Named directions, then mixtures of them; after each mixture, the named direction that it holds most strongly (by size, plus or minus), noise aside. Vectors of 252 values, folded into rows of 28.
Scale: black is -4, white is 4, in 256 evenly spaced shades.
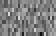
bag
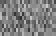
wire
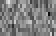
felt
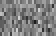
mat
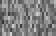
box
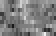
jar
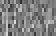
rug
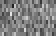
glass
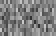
rug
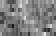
jar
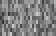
box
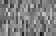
bag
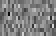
bag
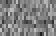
bag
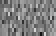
bag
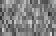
felt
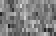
jar
